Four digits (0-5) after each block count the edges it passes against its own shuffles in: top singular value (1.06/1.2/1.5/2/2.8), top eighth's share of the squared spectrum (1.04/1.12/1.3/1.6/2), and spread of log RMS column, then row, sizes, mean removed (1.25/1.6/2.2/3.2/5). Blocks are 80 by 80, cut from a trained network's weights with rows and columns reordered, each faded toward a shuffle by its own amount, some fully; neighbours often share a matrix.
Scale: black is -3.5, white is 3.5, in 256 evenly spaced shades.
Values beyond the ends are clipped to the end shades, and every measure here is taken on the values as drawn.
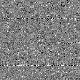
3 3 1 2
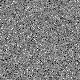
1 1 0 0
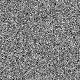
0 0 0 0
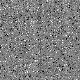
1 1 0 1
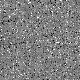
1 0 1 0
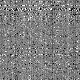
3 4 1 3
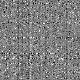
3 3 0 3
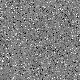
0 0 0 0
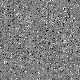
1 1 0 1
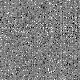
2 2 0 2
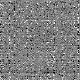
3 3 3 0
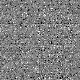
2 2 2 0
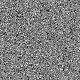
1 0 0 0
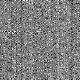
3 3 0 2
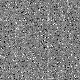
1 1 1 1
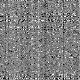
3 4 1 3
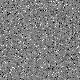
0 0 0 0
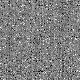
2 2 0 2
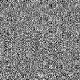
3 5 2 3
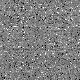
1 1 1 0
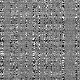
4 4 4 1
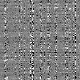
3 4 4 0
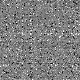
2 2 2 0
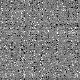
2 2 2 0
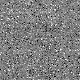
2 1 1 0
